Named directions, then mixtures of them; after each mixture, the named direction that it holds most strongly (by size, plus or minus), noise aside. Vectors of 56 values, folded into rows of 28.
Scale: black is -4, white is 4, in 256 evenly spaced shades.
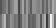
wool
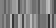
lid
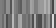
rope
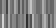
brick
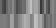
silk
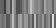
rope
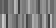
brick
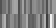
wool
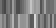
silk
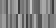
brick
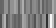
wool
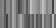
rope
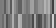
rope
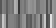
wool
